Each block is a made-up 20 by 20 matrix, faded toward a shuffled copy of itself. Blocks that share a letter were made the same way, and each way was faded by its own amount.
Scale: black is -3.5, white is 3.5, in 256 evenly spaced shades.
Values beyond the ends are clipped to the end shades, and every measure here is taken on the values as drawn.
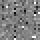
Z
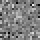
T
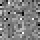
T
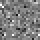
Z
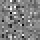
T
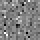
Z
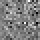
T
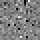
Z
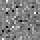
Z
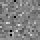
Z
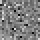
Z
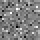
Z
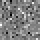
Z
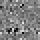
T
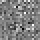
T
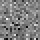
T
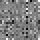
T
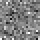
Z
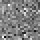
Z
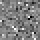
Z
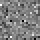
Z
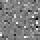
Z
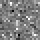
Z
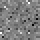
Z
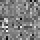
T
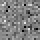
Z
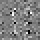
T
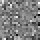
T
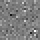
Z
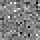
Z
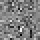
T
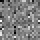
T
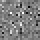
Z
